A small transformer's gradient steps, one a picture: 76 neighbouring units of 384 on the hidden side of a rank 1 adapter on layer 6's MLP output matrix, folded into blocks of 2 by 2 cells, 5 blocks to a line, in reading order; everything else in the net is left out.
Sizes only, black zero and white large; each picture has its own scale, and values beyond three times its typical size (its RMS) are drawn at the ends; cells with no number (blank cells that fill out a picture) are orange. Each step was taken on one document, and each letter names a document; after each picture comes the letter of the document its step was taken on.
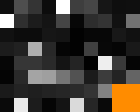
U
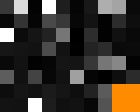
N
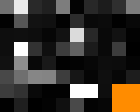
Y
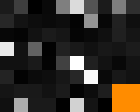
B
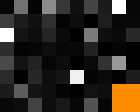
N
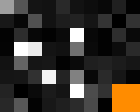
Y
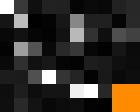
Y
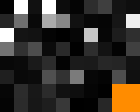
N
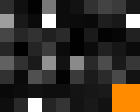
N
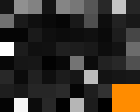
B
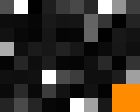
U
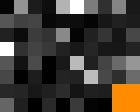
B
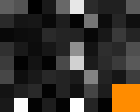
B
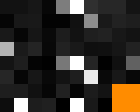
B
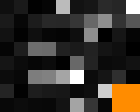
U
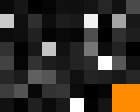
U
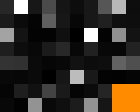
N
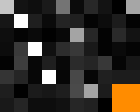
Y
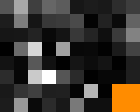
Y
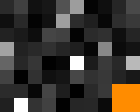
B
